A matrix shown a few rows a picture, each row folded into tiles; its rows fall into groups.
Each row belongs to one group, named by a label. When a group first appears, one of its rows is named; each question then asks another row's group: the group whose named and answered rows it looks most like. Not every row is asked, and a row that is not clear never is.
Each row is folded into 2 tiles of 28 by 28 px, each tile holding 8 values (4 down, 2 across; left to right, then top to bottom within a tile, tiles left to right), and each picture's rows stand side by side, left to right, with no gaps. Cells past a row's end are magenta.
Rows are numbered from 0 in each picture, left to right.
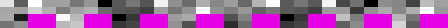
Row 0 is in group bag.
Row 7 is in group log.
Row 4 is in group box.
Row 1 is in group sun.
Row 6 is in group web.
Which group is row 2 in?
box
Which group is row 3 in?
log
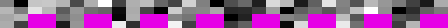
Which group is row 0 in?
log
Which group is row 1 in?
box
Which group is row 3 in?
sun
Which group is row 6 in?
log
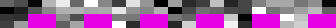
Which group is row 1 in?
bag
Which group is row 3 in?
box
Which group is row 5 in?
sun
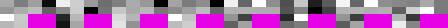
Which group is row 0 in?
sun
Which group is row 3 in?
sun
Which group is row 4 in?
bag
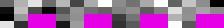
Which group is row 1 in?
box
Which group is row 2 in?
box
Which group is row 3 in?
sun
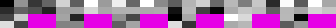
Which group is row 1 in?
bag
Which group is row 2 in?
bag
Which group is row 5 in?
bag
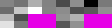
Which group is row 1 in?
web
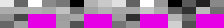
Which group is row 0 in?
bag
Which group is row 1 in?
log
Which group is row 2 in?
bag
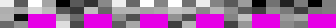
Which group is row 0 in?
bag
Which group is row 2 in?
bag
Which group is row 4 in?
web
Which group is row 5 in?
web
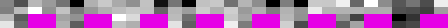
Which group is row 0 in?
log
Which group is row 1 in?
log
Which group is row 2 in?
sun
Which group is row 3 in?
log
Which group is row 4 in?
sun
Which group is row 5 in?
log
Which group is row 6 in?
bag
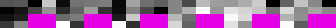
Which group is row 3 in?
log
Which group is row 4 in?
sun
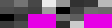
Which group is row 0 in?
box
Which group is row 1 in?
box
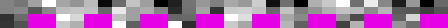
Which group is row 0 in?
box
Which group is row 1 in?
sun
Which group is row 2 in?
sun
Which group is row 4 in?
sun
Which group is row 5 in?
log
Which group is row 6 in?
bag
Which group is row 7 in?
web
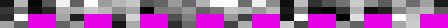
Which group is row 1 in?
bag
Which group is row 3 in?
box
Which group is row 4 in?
bag
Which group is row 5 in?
web
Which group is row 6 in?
web
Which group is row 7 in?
sun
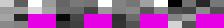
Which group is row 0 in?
bag
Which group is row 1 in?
box
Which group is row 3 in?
web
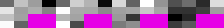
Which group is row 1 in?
sun
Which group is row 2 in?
bag
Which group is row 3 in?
box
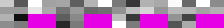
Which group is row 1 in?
box
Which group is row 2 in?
log
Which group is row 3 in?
bag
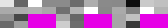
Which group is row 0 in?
bag
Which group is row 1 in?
log
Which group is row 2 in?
log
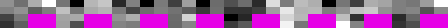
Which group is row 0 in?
box
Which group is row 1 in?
log
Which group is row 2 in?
web
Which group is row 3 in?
web
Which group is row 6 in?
log
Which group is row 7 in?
box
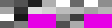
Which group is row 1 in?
bag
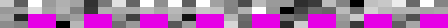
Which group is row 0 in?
bag
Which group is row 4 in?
log
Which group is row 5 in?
box
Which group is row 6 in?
log
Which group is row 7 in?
bag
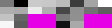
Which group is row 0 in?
log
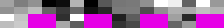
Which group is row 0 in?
sun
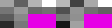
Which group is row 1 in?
box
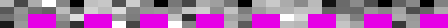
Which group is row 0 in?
box
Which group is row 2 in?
sun
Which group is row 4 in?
log
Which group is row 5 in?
sun
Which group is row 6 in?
sun
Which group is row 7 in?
web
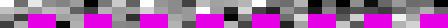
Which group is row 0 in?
bag
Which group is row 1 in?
web
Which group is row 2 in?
bag
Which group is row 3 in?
log
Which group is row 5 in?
web
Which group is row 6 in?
web
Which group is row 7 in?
sun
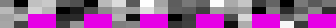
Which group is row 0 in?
log
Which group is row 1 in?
box
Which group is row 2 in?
bag
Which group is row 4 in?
web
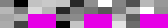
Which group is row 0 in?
log
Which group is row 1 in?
box
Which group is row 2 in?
log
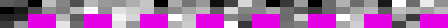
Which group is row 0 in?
box
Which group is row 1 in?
log
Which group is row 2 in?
sun
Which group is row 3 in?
sun
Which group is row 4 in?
sun
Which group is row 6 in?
sun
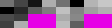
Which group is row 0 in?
box
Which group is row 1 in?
log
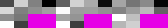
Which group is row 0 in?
sun
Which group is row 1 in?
sun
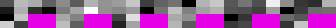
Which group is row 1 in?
log
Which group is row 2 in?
web
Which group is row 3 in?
log
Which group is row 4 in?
box
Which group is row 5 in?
box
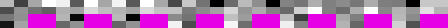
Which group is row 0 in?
box
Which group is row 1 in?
bag
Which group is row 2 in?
bag
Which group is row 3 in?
sun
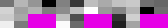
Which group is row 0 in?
sun
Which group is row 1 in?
log
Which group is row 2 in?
web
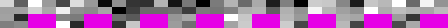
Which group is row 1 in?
sun
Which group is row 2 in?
box
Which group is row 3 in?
web
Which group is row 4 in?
sun
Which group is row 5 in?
log
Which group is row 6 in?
log
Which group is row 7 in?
bag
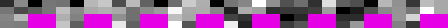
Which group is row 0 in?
web
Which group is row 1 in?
log
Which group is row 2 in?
sun
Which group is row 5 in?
box
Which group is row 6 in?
box
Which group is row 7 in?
log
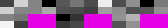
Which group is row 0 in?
sun
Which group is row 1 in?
box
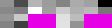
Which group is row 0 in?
log
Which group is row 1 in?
sun
